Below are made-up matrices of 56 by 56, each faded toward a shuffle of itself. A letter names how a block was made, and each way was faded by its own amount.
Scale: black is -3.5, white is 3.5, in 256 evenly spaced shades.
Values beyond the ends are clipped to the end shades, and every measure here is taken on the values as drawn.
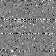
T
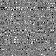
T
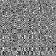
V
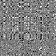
V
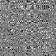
V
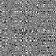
V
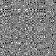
V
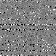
T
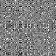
V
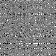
T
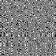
V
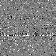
T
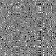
V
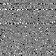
T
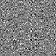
V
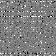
T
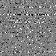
T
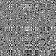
V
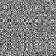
V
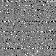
T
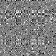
V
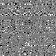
T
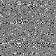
T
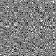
V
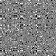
V
